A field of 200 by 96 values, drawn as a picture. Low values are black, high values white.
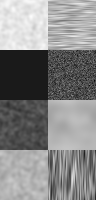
The table splits into 4 rows of 2 panels. Panel 1,1: very high, blotchy, faint in contrast. Panel 1,2: high, streaked across. Panel 2,1: very low, flat. Panel 2,2: low, fine-grained. Panel 3,1: low, blotchy, faint in contrast. Panel 3,2: high, smooth, faint in contrast. Panel 4,1: high, blotchy, faint in contrast. Panel 4,2: middling, streaked downward, strong in contrast.
